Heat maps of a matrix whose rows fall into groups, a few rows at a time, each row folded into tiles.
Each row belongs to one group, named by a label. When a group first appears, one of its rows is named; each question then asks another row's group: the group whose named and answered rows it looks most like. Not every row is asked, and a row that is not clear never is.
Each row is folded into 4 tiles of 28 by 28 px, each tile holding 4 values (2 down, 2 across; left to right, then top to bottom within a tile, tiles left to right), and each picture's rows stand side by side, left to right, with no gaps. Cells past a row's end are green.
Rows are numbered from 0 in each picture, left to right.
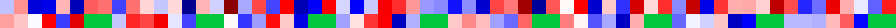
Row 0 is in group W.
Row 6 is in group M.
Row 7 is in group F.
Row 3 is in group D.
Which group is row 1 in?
W
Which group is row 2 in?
F
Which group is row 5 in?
M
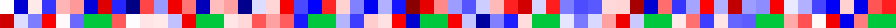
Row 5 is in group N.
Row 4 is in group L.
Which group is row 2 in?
F
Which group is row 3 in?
N
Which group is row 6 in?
L
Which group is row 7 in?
W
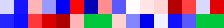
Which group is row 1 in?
L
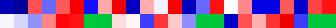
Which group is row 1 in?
F
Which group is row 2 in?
W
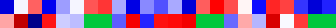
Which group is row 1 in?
W
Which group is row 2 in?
D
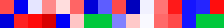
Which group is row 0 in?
D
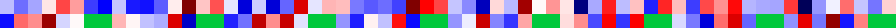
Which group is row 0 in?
D
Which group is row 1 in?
N
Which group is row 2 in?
N
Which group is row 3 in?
N
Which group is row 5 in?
D
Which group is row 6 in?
F
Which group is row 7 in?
D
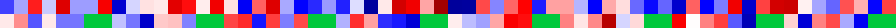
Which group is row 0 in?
L
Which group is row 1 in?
L
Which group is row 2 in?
D
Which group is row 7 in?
F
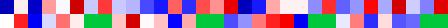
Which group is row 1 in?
W
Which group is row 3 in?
L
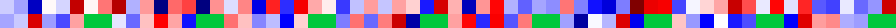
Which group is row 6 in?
L
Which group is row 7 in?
W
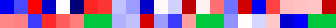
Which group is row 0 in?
W
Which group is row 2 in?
M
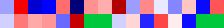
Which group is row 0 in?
W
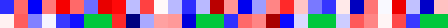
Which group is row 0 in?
M
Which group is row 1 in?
F
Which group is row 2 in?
D
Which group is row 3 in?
F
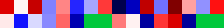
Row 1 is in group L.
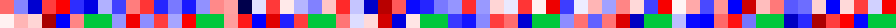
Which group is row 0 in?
D
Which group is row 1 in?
W
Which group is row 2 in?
D
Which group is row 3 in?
D
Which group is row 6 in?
N
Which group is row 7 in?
N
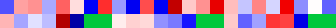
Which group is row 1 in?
L
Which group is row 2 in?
F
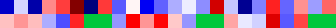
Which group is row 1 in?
W
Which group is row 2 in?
D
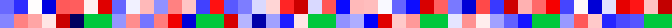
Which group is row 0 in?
N
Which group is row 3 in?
W
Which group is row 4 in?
L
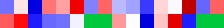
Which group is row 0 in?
M
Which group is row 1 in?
N
